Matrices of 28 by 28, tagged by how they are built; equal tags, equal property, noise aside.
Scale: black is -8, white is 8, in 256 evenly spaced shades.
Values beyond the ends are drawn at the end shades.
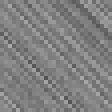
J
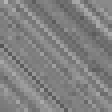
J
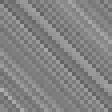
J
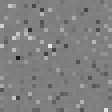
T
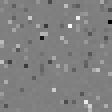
T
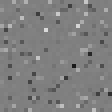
T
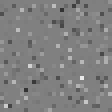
T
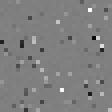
T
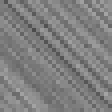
J
